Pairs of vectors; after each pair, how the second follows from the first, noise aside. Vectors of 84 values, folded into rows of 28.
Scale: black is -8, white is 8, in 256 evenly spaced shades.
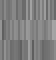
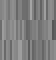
sign-scrambled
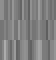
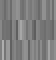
shuffled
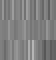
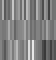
scaled up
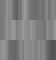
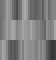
scaled up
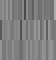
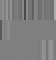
partly zeroed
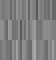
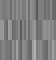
copied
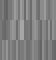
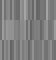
shuffled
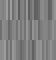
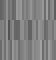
wrapped around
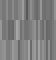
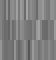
reversed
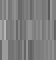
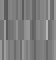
shuffled
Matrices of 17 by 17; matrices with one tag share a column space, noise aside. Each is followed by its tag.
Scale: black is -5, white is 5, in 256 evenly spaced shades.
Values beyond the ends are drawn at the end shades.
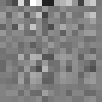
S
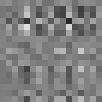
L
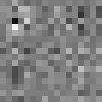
L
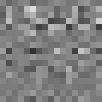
L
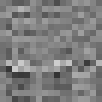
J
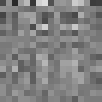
S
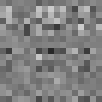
L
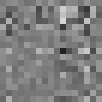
L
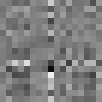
J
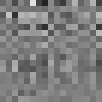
S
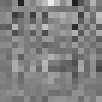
S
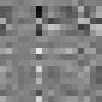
L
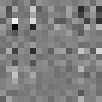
L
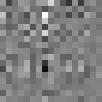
S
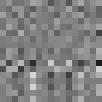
J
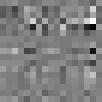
L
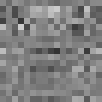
L
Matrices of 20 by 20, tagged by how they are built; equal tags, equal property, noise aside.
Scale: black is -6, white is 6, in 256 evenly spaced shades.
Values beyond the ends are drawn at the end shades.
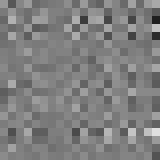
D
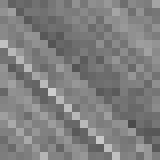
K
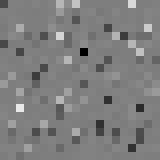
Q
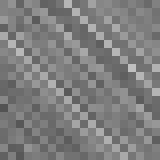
K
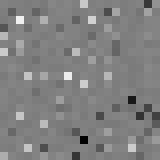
Q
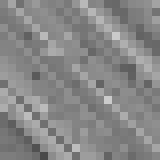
K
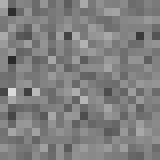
D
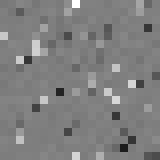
Q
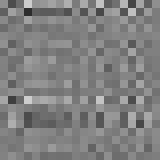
D
